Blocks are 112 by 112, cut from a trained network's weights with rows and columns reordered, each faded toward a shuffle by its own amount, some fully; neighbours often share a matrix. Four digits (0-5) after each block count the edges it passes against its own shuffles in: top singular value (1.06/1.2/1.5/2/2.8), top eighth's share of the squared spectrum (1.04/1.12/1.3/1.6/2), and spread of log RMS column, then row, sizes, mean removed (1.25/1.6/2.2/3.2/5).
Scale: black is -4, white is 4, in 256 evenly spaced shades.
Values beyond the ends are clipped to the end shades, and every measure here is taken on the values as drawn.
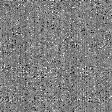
3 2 0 2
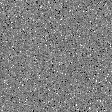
0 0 0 0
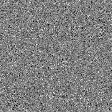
2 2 1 1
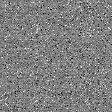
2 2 2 0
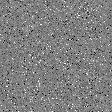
0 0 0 0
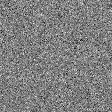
1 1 0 0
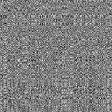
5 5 2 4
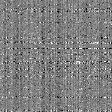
4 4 1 4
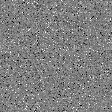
1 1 1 0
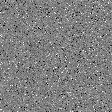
0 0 0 0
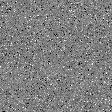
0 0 0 0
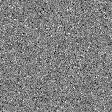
1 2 0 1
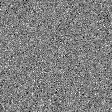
0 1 0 0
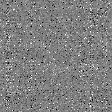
2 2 2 0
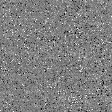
1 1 1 0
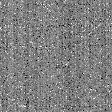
3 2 0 2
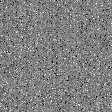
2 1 0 0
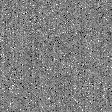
2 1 0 0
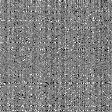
4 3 1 3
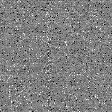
2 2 1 0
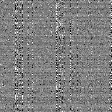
4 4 4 0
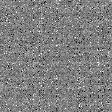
2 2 2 0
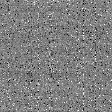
2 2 2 0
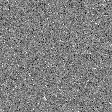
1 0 0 0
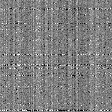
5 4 1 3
